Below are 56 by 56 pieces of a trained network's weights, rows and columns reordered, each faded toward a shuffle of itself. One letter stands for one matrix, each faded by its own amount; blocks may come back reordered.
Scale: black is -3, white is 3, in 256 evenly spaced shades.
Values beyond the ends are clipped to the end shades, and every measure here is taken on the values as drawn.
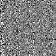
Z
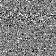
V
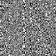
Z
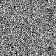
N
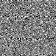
V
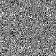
Z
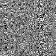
Z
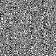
Z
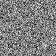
N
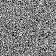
N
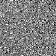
V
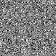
V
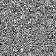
Z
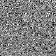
V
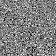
V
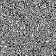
V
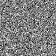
N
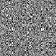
Z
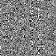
Z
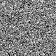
N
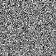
N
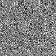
Z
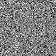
V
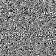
V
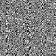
Z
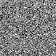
V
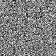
N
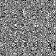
Z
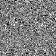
V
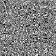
Z
